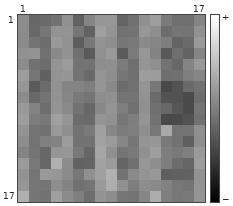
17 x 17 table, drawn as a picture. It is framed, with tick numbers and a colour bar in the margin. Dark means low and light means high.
In the middle right lies a patch that is lower than the rest. Upright stripes repeat 4 times across the table. The middle right is the ninth with the lowest average.
